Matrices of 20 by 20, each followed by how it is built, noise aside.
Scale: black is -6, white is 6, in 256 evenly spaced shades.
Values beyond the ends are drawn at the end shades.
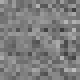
low rank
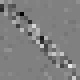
banded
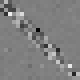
banded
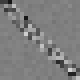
banded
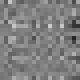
low rank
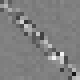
banded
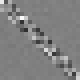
banded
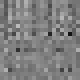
low rank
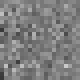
low rank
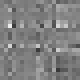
low rank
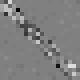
banded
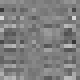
low rank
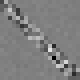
banded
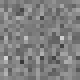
low rank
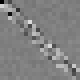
banded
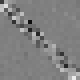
banded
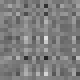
low rank
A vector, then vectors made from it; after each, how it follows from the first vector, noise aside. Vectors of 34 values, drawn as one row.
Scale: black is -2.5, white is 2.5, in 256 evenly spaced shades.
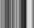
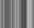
shrunk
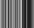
sign-scrambled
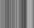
shrunk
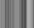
shrunk
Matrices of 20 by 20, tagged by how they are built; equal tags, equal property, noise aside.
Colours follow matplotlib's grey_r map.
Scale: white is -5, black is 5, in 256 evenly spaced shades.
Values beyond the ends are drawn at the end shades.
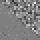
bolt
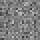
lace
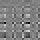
lace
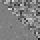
bolt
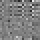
lace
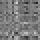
lace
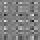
lace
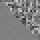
bolt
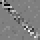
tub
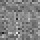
lace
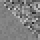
bolt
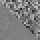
bolt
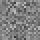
lace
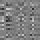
lace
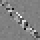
tub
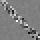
tub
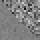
bolt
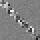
tub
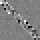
tub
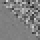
bolt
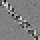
tub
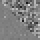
bolt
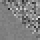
bolt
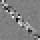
tub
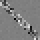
tub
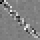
tub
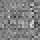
lace
